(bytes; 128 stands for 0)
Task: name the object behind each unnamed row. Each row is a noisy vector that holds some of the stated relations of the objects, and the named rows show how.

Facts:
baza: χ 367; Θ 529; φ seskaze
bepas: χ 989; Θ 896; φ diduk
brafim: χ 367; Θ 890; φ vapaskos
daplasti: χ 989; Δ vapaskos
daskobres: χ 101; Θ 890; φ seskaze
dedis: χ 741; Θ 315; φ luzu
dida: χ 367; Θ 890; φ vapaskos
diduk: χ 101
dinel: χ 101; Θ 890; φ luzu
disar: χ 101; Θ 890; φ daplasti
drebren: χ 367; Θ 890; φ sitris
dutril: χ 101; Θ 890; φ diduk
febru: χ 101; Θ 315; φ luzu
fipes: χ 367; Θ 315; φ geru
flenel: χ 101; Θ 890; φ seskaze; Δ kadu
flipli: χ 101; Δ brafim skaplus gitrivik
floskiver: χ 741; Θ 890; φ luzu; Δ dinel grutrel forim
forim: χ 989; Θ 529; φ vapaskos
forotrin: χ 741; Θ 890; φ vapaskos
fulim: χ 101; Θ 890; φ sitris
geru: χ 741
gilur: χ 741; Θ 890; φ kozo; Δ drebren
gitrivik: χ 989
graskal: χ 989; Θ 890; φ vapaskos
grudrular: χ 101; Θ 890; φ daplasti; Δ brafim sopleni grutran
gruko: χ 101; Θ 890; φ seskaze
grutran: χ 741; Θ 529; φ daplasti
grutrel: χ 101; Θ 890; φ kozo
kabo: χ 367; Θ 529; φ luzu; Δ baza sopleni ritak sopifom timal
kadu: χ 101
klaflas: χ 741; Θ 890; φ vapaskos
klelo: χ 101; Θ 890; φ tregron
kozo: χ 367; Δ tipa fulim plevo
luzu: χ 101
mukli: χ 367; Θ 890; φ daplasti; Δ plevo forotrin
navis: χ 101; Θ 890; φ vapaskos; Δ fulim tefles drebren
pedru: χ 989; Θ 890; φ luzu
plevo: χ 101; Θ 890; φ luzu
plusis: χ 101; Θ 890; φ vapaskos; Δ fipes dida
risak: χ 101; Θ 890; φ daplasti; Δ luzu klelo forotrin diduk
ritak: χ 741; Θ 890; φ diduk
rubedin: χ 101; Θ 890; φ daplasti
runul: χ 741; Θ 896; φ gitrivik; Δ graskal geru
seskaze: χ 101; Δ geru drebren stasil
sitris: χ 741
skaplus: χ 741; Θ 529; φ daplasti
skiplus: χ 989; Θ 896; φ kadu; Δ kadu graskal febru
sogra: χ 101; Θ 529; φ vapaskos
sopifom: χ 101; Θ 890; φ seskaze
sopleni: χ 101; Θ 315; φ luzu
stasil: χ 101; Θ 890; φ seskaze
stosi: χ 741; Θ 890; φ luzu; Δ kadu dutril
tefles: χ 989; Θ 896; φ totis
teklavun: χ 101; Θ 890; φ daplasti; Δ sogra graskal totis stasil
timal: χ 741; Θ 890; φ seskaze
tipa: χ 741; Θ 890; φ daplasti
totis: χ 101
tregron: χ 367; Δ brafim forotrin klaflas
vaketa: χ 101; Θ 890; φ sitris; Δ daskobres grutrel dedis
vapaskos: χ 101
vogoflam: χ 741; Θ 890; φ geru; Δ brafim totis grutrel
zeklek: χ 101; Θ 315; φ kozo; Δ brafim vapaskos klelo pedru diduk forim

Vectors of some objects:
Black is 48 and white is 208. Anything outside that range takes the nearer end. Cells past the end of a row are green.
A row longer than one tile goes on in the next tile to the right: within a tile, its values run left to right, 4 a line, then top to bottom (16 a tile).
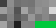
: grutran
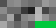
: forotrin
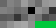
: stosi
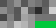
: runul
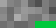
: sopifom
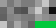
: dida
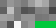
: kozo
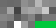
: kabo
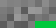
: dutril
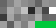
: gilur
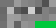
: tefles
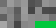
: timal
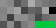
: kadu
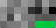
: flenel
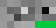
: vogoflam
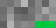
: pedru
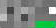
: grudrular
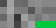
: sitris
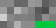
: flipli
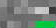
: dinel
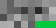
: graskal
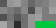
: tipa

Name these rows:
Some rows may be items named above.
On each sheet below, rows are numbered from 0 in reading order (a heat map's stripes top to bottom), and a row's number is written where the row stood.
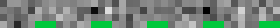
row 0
tipa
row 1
daplasti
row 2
sitris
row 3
skiplus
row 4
navis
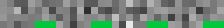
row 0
vapaskos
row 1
timal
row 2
mukli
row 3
geru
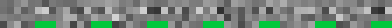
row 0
plevo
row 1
forim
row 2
zeklek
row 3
fipes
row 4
ritak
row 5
vaketa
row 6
zeklek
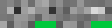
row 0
baza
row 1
dinel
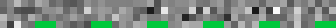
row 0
mukli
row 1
sogra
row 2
daplasti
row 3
floskiver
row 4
gilur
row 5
navis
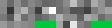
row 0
teklavun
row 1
mukli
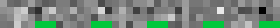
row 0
seskaze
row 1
luzu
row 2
gitrivik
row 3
risak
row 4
skiplus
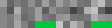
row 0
plusis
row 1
brafim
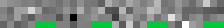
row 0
grutrel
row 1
dedis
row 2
drebren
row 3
tregron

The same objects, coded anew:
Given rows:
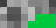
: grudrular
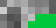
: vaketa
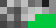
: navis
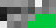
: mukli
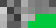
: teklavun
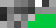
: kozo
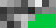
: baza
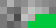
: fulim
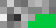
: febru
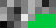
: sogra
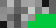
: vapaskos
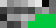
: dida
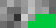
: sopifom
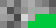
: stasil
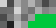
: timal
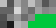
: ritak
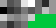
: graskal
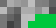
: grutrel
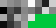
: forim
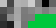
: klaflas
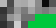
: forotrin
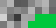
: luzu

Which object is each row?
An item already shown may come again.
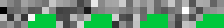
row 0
daplasti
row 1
kabo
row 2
kadu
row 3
dedis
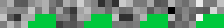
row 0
luzu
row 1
plusis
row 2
zeklek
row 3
gitrivik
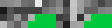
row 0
tregron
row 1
vogoflam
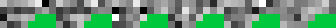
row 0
dida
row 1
baza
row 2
skiplus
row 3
gilur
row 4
fipes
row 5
plevo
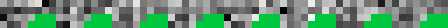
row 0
brafim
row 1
runul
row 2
flenel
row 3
kadu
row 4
drebren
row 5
pedru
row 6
navis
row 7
flipli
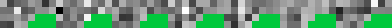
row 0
geru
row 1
gitrivik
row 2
flipli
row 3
dedis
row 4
floskiver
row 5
dinel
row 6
kozo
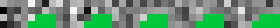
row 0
forim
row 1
stosi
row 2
seskaze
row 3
risak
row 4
sitris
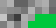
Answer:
luzu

